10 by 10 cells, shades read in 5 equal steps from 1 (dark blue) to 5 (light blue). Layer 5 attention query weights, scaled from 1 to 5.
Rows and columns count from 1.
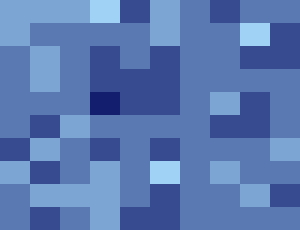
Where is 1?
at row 5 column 4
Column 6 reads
4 4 2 2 2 3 2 5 2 2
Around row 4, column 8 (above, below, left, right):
3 4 3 3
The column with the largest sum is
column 3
